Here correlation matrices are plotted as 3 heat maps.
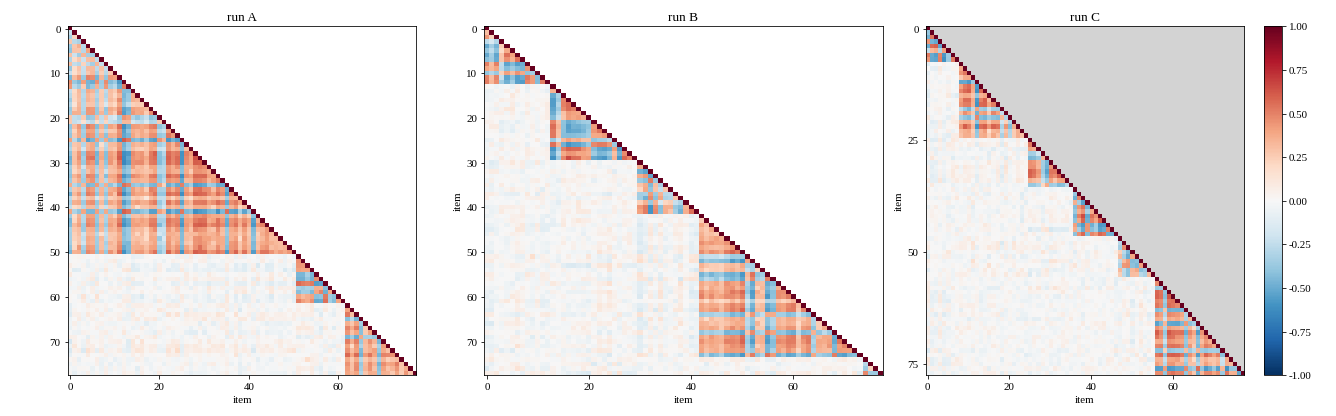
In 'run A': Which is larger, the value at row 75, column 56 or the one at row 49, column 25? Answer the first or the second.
the first
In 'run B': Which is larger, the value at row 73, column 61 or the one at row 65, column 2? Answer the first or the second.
the second
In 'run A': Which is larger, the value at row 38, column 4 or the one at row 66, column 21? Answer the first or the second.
the first
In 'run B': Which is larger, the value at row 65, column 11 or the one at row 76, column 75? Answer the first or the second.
the second
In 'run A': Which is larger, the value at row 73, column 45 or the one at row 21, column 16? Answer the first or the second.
the first
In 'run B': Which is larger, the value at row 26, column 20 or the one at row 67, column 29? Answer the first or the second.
the second
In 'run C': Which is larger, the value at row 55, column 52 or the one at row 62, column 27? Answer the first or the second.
the second
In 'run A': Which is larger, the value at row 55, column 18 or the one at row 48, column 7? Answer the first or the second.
the second
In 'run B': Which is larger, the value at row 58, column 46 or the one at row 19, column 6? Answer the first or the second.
the first
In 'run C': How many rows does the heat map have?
78
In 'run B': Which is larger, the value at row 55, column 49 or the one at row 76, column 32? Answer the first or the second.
the second
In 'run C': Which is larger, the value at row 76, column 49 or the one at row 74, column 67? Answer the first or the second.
the second
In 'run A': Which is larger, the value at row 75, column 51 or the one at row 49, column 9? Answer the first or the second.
the second
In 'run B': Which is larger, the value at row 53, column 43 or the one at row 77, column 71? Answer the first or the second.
the first
